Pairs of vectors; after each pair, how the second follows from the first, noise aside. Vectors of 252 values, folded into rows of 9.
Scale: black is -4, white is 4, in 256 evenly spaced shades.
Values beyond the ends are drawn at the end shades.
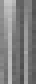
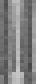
wrapped around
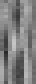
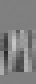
partly zeroed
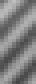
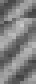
wrapped around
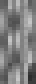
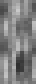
wrapped around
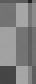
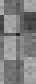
wrapped around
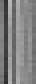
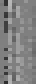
partly zeroed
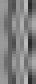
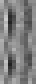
wrapped around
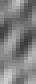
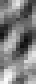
scaled up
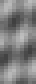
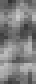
wrapped around
